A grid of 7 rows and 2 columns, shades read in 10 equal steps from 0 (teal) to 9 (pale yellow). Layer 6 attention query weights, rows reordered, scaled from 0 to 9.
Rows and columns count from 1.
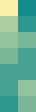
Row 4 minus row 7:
3 -2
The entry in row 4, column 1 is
4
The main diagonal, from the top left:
9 1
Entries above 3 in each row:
1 1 2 1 0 1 1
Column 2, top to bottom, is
0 1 4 2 2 5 4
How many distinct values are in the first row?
2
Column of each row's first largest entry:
1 1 1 1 1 2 2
